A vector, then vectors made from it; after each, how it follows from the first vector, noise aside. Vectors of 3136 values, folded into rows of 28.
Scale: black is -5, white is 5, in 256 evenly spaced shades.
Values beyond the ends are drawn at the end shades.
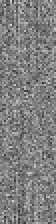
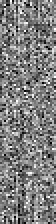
scaled up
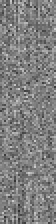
copied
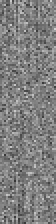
copied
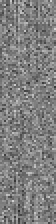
copied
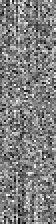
scaled up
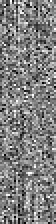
scaled up
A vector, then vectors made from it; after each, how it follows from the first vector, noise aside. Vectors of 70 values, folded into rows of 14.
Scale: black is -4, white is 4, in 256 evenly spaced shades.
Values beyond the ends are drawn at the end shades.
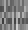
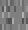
partly zeroed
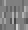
partly zeroed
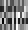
scaled up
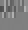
partly zeroed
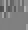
partly zeroed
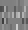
partly zeroed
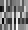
scaled up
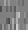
partly zeroed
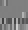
partly zeroed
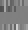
partly zeroed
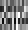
scaled up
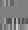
partly zeroed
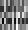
scaled up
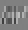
partly zeroed
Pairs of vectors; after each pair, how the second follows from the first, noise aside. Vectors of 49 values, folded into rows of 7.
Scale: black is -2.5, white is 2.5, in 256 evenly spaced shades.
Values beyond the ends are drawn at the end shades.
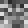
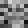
negated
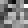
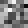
negated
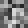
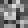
reversed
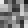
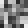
reversed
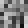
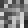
negated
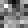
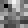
negated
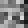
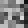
copied
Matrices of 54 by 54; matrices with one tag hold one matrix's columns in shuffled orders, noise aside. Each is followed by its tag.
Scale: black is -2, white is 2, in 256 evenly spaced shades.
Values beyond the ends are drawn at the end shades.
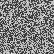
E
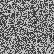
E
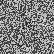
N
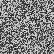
N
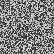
N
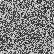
E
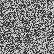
E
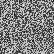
E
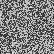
E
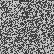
E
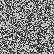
N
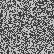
E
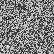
N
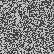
E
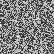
E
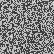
N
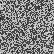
N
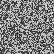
N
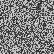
N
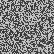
N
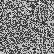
E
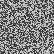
E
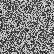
N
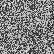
N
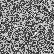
N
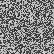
E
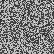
E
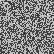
N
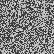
E
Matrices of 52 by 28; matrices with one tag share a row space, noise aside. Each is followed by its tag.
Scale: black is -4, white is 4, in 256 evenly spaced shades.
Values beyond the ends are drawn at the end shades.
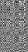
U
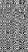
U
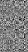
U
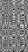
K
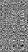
K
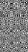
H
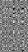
K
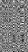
K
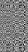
U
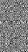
H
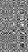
K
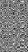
K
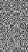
H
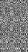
H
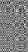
U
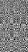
H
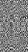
H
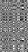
K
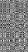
U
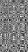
K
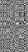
U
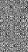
H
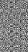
H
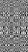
H
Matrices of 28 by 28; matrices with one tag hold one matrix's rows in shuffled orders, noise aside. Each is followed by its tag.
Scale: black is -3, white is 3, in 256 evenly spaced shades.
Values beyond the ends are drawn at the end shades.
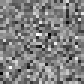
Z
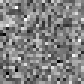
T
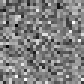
T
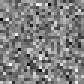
Z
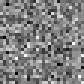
T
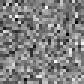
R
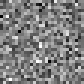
Z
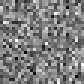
R
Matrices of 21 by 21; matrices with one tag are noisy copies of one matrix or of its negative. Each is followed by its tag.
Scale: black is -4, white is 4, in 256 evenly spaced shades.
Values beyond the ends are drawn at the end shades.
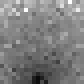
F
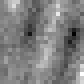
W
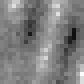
W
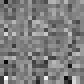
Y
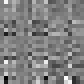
Y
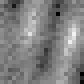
W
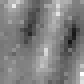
W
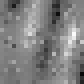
W
